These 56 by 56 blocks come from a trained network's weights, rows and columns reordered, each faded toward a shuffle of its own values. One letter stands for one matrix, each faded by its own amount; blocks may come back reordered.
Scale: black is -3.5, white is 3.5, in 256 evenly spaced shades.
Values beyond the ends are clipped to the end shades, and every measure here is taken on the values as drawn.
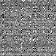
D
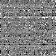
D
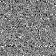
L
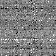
D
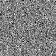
L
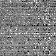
D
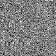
L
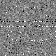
L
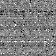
D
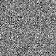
L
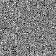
L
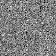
L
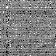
D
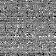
D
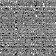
D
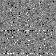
L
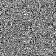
L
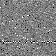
L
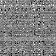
D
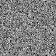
L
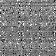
D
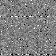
L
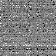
D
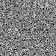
L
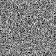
L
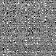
D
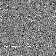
L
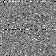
L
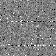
L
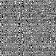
D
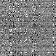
D
